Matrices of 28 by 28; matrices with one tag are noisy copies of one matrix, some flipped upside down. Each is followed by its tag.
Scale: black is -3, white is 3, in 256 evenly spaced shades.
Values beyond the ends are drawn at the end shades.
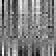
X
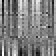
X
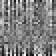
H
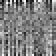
H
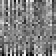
H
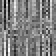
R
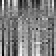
X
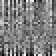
H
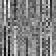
R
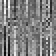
R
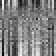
X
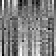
X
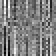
R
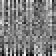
H
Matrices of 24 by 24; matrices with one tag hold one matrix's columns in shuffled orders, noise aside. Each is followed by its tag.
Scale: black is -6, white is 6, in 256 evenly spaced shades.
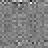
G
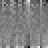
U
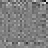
G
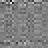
G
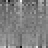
U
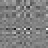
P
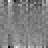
U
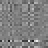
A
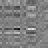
P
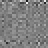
G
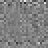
G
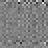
G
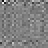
G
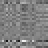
A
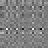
P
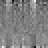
U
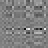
P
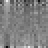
U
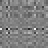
P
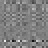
A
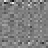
G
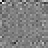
G
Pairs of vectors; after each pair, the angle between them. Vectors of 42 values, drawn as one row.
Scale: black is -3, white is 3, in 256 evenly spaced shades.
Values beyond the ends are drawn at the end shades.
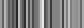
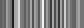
partly aligned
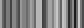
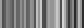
nearly parallel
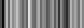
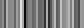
orthogonal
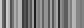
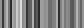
partly aligned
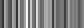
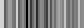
nearly opposite
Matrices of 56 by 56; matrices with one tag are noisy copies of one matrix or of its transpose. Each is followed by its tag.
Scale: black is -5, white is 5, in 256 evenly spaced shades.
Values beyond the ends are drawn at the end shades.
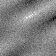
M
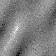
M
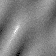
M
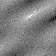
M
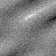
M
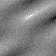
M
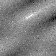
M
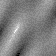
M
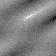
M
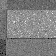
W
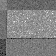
W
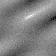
M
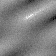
M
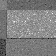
W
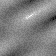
M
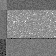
W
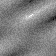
M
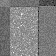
W
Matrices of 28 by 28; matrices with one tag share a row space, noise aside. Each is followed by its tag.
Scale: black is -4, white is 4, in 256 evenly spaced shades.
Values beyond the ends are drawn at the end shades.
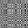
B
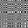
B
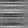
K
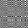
B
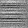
K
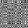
B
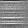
K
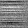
K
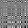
B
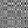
B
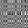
B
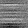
K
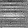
K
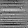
K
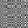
B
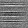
K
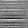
K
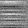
K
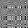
B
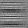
K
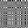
B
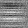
K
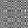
B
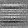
K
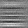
K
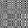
B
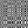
B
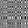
B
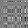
B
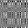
B
